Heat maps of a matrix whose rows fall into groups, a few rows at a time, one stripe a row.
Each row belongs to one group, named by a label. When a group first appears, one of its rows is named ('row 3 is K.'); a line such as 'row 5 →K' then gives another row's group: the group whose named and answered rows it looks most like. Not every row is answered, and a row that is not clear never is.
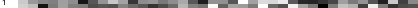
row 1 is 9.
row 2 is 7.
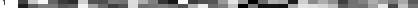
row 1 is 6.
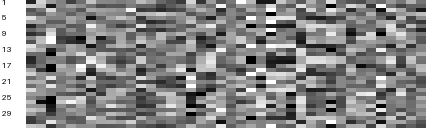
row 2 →7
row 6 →7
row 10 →6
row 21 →7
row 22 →6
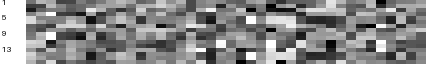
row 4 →6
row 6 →9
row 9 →6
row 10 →6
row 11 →7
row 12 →7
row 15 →9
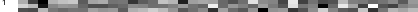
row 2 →7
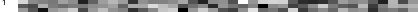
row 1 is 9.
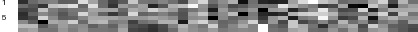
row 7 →7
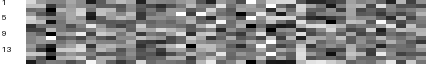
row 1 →9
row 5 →9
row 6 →7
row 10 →6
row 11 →7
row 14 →7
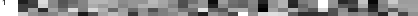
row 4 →9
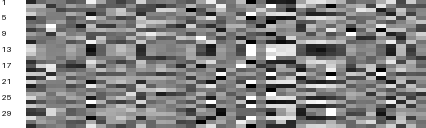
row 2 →7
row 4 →9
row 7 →6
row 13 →9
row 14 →9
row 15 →7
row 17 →6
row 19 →7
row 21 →9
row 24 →7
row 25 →9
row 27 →9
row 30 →9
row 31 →6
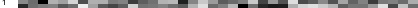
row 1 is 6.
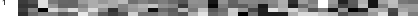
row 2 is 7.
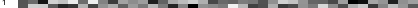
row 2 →6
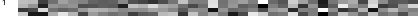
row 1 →7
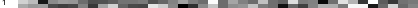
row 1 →7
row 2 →6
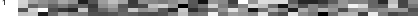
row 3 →6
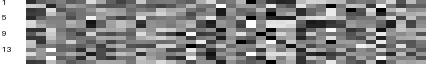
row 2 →7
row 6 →9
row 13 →6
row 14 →9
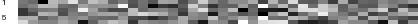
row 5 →7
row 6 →9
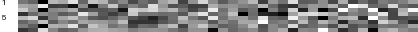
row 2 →6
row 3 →7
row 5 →7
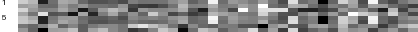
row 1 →7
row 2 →7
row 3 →9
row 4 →6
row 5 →7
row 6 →7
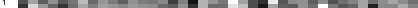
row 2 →6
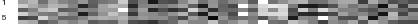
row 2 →9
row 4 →9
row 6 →7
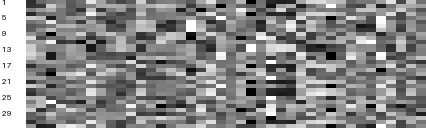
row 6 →6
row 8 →6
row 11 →6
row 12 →9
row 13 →9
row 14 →7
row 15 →7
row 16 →7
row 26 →6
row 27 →7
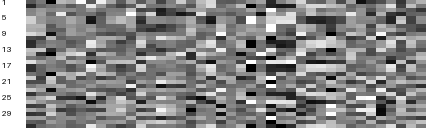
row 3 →7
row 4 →7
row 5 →9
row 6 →9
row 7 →7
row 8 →7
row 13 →7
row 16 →9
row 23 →7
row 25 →6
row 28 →6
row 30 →7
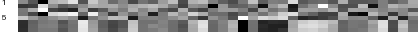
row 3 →6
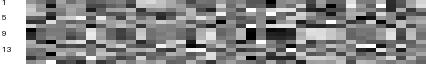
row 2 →7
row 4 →7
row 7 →9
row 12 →6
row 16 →6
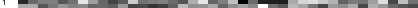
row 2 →7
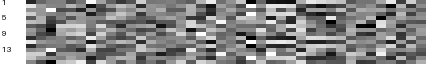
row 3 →6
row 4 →9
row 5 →6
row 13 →6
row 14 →7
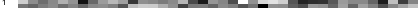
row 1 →9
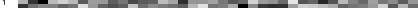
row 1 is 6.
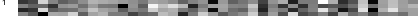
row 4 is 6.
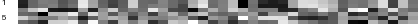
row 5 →9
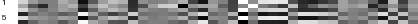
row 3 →9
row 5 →9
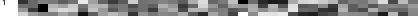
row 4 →9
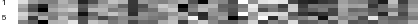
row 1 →9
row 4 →9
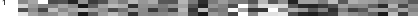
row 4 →9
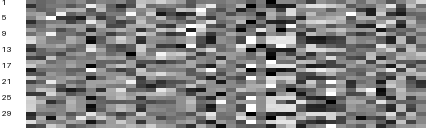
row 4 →7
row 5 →6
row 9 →6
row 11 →9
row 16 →7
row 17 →9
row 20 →9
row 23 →6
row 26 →7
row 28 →9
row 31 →9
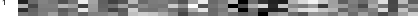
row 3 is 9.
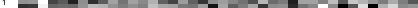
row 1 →6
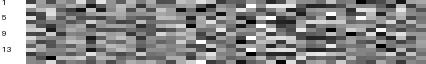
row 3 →6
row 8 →7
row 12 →6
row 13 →9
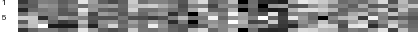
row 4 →6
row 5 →7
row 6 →6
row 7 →6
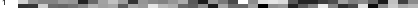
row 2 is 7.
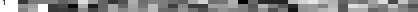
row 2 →6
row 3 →6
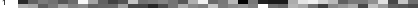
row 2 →7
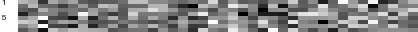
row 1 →7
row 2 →6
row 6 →7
